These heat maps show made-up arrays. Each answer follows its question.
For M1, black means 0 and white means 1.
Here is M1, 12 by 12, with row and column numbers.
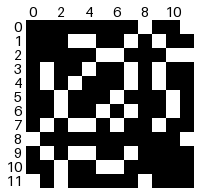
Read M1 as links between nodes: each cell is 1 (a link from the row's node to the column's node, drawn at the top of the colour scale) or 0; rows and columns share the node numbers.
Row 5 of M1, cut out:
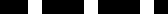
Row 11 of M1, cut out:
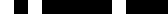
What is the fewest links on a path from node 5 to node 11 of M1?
2
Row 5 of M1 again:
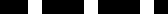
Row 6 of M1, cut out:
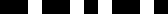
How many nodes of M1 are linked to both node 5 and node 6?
2
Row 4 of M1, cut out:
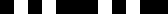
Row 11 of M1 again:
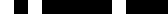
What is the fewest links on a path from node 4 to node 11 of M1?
4
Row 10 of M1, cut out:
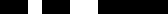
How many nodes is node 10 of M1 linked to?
3
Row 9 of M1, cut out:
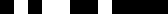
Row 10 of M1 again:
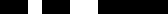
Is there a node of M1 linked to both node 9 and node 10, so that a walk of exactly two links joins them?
no
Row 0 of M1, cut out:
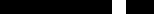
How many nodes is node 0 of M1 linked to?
2
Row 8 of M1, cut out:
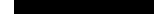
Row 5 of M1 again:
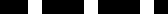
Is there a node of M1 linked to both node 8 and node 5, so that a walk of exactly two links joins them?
no
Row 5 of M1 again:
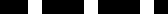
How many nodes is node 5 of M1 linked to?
3
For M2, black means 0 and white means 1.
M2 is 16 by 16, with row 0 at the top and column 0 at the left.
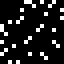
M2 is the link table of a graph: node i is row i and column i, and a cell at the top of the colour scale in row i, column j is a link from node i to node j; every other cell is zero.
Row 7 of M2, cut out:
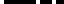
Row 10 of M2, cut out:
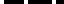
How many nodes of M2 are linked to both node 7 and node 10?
2
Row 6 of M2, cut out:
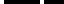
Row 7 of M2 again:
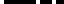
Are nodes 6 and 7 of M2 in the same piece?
yes
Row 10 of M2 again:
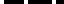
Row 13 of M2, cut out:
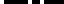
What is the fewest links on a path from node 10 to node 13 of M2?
1
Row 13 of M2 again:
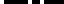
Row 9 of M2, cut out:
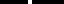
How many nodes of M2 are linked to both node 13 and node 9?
1
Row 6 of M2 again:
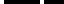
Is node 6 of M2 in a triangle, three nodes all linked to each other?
yes
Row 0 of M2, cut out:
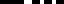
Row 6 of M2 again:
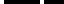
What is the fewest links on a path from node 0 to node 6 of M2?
1
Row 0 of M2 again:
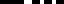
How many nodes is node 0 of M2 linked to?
4
